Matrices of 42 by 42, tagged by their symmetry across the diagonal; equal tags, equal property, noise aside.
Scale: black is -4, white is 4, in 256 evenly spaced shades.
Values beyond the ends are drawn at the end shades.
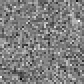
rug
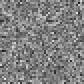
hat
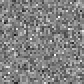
hat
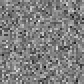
hat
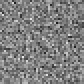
rug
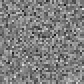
hat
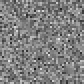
rug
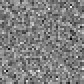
rug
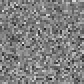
hat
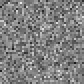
hat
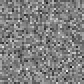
rug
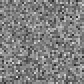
rug
